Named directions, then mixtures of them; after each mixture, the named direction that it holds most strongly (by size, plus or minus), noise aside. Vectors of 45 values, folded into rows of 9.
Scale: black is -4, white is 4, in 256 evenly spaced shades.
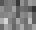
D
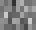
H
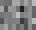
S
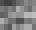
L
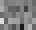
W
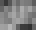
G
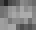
G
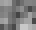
G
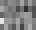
W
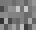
W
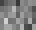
D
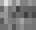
L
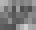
G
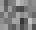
S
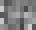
W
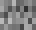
W
